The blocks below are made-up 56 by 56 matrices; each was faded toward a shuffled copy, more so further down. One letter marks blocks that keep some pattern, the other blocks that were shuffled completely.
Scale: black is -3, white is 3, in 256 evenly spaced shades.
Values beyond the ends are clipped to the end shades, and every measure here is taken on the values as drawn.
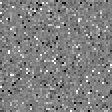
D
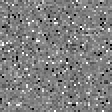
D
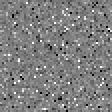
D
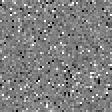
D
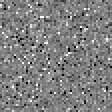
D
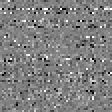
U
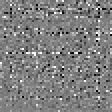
U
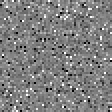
D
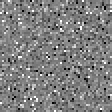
D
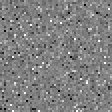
D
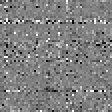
U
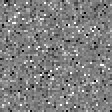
D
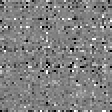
U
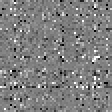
U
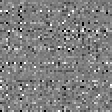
U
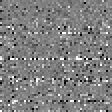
U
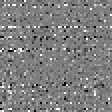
U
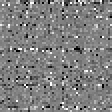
U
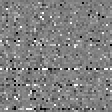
U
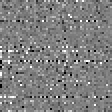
U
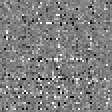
U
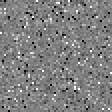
D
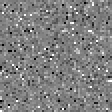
D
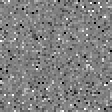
D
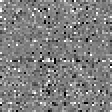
U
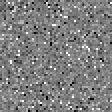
D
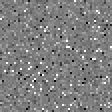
D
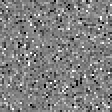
D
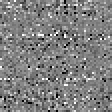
U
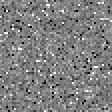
D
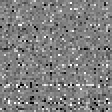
U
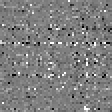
U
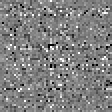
U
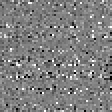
U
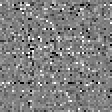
U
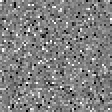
D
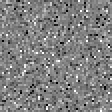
D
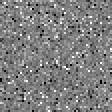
D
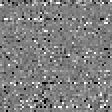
U
